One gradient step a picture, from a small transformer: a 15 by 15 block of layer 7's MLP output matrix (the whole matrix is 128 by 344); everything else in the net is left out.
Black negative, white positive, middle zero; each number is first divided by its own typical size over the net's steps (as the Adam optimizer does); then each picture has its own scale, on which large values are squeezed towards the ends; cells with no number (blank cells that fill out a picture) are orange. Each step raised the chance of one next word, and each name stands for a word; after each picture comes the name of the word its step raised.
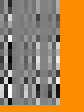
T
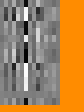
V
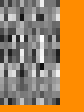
V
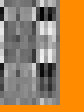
V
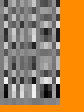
T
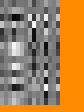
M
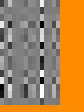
T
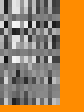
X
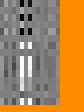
M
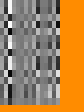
X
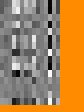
X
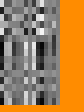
M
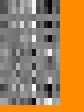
X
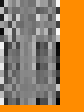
M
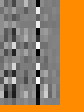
T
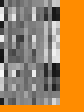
V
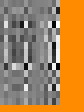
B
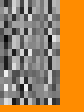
X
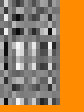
M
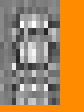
B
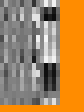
V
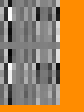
V
